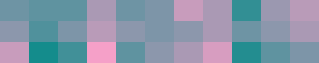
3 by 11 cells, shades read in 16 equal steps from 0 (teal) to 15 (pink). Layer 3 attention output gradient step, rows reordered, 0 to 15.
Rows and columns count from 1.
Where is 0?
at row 3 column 2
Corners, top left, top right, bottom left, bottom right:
6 11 12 7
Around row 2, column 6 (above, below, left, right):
7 8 8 8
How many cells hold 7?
4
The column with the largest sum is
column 4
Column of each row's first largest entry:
7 4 4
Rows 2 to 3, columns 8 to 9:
10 6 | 13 1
